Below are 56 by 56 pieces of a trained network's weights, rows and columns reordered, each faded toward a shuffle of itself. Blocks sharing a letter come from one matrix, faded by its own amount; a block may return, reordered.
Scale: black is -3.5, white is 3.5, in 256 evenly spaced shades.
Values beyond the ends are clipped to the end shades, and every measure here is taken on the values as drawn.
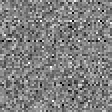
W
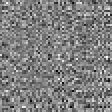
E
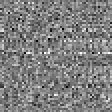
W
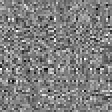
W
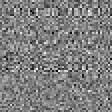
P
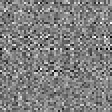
P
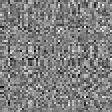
E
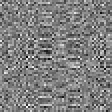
P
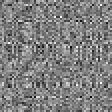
P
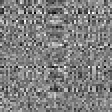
P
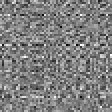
P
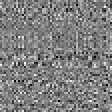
E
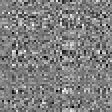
E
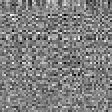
P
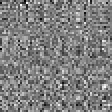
E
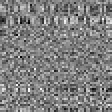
P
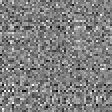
W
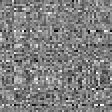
W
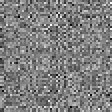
E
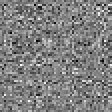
E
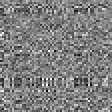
P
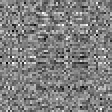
P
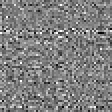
W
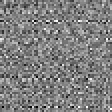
P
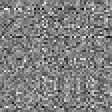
W
